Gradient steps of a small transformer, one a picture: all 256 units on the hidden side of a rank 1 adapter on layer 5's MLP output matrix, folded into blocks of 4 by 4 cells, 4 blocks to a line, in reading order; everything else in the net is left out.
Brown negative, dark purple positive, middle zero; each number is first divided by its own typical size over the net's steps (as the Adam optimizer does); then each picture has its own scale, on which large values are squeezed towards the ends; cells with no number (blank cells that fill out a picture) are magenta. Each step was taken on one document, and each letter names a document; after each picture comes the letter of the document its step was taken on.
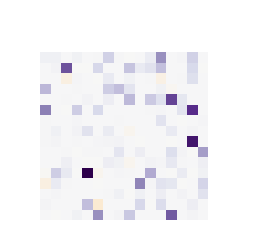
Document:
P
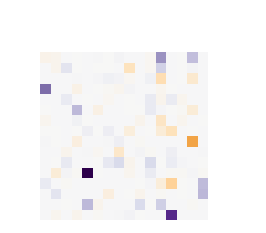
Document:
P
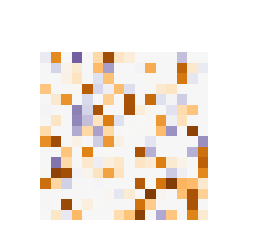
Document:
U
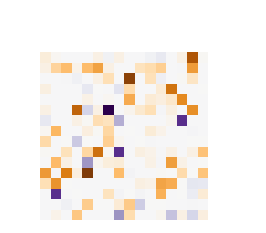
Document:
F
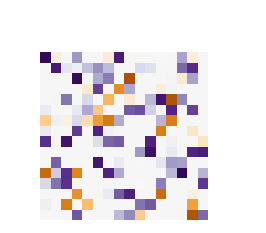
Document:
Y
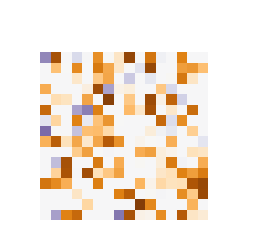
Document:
U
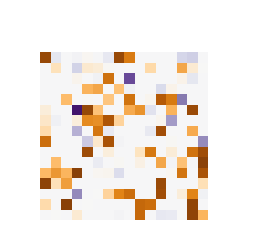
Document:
Y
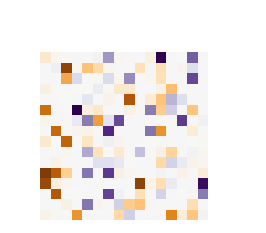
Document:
F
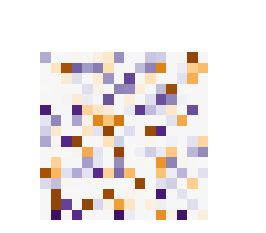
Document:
F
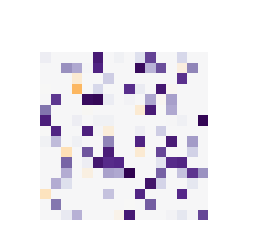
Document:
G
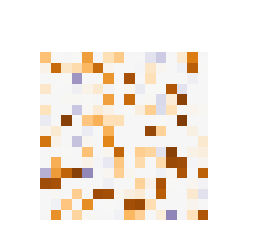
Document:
F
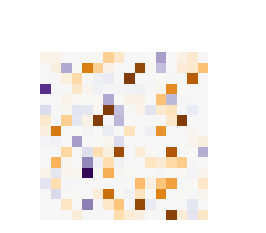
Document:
F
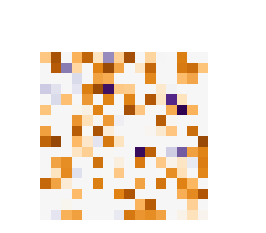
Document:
U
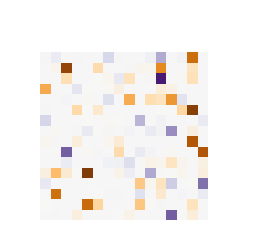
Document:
P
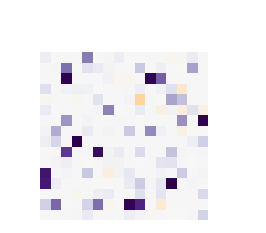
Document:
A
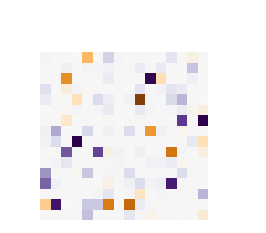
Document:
A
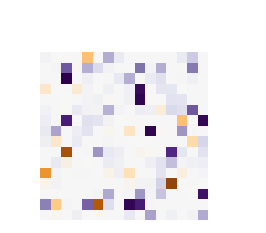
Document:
A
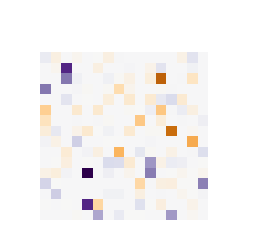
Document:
P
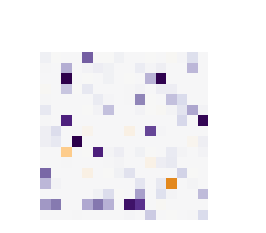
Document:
A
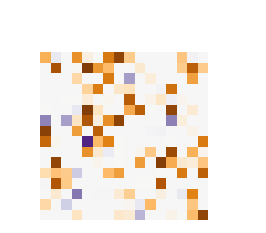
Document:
Y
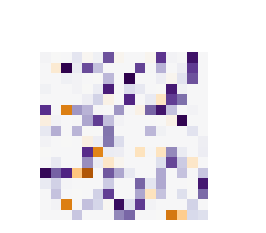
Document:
F
